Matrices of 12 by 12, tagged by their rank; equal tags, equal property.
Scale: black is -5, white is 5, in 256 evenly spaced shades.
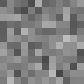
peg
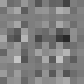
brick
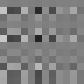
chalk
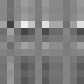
chalk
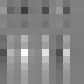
chalk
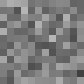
peg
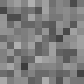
peg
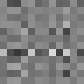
brick
